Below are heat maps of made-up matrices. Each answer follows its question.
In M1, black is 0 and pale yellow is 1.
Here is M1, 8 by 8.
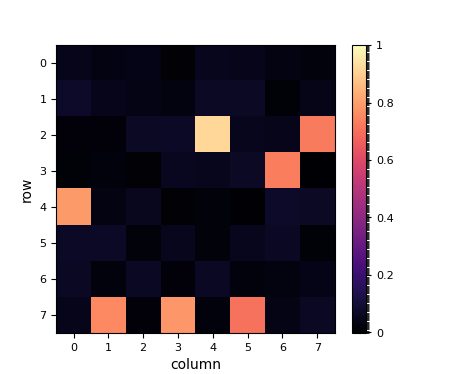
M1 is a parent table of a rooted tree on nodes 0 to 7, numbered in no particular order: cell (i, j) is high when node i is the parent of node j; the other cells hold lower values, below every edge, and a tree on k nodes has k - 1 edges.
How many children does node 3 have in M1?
1
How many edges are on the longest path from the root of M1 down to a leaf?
3
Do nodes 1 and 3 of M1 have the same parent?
yes
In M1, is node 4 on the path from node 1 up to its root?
no
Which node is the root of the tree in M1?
2
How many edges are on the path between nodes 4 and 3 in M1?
3
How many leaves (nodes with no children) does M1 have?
4
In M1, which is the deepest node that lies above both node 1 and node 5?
7
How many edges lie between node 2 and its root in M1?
0
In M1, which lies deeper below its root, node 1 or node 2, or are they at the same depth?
node 1
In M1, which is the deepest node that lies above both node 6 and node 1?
7
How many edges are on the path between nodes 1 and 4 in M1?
3
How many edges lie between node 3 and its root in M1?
2
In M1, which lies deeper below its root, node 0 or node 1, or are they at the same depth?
the same depth
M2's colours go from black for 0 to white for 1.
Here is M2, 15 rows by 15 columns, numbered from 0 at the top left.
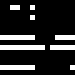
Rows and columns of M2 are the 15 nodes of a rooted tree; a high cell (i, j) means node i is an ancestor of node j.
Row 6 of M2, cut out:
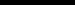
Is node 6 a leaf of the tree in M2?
yes
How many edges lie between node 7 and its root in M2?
1
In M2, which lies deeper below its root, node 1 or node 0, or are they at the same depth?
the same depth
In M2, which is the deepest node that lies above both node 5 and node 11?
7
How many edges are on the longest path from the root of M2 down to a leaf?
5
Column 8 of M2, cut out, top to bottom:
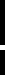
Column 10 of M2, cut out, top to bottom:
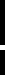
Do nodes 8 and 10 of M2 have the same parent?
yes
